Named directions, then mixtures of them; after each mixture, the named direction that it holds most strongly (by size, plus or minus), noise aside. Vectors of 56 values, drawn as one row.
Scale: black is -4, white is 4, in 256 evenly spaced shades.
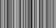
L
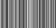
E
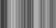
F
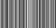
E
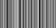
L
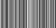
E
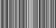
E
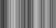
F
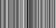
E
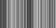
F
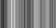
F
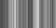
F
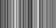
L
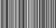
E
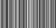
E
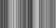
F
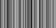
L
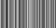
E
